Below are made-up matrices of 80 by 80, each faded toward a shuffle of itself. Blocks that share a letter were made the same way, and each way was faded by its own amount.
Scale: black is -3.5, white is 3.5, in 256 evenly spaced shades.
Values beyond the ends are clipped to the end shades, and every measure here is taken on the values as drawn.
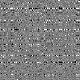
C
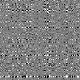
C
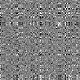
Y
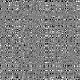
C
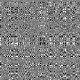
C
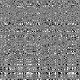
C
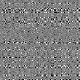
C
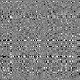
C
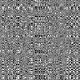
Y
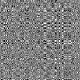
Y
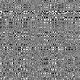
C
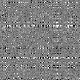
C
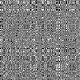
Y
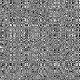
Y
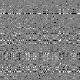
C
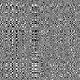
Y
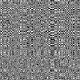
Y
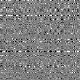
C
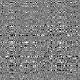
C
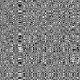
Y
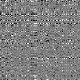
C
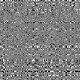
C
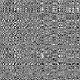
Y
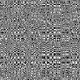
Y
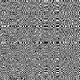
Y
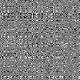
C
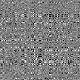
C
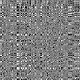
Y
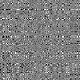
C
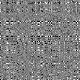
C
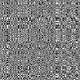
Y
